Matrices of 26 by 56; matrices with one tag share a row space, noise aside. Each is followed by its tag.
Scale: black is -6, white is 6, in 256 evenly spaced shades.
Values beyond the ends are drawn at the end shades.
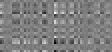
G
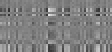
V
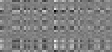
G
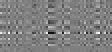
V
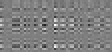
G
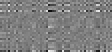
V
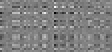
G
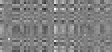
G
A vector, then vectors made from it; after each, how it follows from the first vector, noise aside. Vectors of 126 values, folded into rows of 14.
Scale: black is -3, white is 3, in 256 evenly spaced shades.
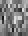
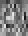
reversed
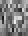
copied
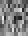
negated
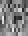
negated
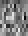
reversed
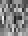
negated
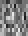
reversed
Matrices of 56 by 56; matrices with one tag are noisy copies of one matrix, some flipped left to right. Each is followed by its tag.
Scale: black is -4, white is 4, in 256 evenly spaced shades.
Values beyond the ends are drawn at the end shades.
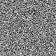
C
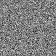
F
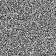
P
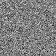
F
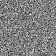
P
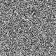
C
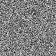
C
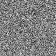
C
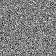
F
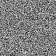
P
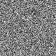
C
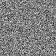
F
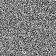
P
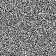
P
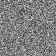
C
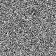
C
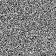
P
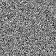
F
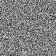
P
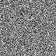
C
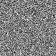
C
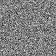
F
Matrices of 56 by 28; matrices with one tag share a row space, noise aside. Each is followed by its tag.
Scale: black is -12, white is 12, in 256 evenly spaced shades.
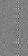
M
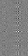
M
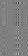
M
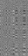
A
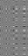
A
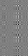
M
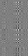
M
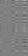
A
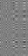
A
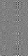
M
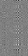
M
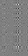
M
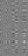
A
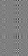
M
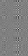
M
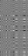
A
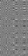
A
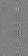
M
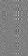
M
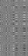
A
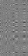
A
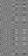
A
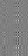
M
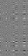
A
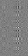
M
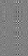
M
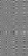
A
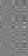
A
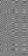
A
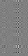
M
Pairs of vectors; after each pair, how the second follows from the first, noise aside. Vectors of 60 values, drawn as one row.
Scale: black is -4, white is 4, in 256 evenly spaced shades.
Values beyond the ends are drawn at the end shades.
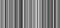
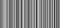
sign-scrambled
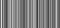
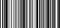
scaled up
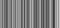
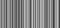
sign-scrambled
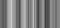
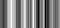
scaled up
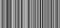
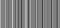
partly zeroed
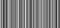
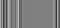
partly zeroed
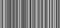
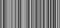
negated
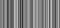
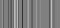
partly zeroed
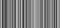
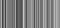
sign-scrambled
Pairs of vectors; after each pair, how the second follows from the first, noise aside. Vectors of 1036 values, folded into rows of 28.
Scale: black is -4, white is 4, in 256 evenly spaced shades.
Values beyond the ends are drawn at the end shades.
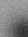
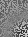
sign-scrambled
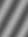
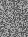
shuffled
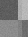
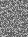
shuffled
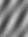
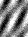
scaled up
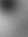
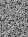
shuffled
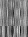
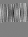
partly zeroed
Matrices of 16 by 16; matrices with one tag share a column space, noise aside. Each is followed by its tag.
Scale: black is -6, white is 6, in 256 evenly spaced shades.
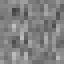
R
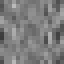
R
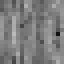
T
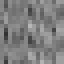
R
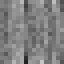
T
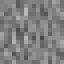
R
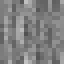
T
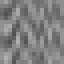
R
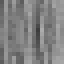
T
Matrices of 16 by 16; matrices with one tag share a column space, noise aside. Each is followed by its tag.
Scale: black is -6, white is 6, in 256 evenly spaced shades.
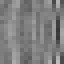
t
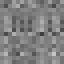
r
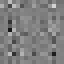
r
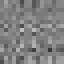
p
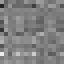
r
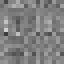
r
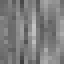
t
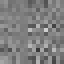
p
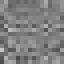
p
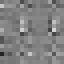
r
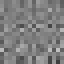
p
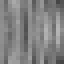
t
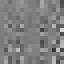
p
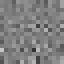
p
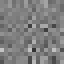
p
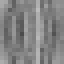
t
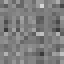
r
